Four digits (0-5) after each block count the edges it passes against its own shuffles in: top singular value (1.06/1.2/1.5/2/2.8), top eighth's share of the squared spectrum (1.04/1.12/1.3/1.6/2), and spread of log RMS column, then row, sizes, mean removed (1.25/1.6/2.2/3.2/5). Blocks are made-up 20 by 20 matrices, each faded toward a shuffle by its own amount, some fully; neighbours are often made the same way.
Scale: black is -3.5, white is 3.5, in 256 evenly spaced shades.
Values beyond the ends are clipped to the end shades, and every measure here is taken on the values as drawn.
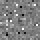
0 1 0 0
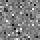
0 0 0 0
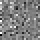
3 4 2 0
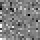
3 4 2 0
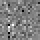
2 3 1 0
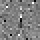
2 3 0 0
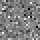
0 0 0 0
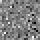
0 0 0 0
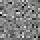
2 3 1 1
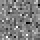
0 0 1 0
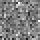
1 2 0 0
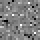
0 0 0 0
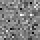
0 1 0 0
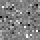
0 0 0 0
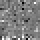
2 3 1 1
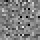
2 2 1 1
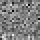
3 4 1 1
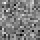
1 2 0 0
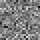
2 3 1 1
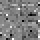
3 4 0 1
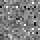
1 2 0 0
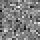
1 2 0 0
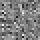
2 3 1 0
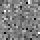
0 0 0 0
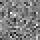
2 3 1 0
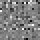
3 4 1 2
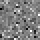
1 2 0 0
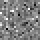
1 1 0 0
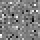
1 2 1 0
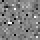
1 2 0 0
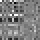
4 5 3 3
